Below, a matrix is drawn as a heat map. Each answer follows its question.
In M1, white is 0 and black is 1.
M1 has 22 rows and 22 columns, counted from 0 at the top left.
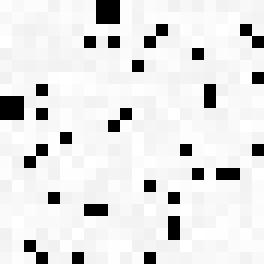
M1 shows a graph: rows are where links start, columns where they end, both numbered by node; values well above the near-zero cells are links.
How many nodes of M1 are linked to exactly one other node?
10
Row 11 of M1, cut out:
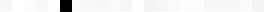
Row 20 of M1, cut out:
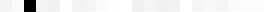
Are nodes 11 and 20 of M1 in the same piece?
no
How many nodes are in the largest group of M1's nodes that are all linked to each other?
3
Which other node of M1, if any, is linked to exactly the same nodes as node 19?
node 18
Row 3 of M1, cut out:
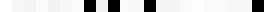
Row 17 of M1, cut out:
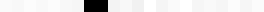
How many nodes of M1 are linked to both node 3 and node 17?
1
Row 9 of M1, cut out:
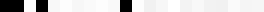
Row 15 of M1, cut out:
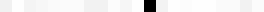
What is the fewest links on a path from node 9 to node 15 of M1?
3
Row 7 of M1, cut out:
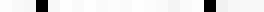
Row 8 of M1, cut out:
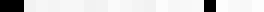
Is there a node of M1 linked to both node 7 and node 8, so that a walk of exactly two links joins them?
yes
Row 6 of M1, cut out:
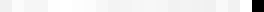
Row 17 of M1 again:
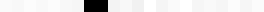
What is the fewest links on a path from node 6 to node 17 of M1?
4
